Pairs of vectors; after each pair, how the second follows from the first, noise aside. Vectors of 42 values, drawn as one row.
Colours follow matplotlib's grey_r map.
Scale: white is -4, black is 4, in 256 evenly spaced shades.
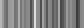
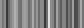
wrapped around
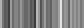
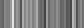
wrapped around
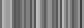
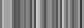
copied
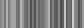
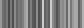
wrapped around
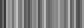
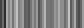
copied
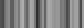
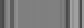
partly zeroed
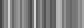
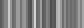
copied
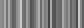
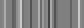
partly zeroed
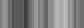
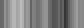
wrapped around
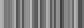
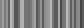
wrapped around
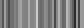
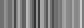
wrapped around
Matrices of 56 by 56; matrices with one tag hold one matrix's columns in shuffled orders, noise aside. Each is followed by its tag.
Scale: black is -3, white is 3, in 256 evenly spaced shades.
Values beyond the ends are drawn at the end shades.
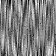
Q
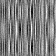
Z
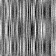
Z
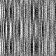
Z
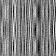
Z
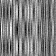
Z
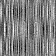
Z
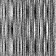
Z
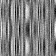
Z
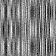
Z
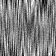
Q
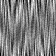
Q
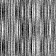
Z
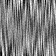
Q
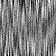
Q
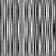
Z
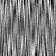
Q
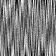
Q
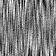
Q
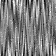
Q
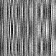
Z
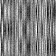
Z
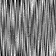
Q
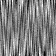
Q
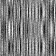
Z
